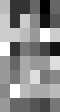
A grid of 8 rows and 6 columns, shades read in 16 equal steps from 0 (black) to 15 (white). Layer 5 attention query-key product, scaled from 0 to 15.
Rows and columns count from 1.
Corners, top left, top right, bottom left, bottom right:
11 6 9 7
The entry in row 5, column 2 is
6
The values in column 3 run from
3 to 12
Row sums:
29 41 71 36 56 54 65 37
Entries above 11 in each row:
0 2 4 1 1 1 1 0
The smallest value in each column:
8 3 3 5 0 1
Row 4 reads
15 3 7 6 4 1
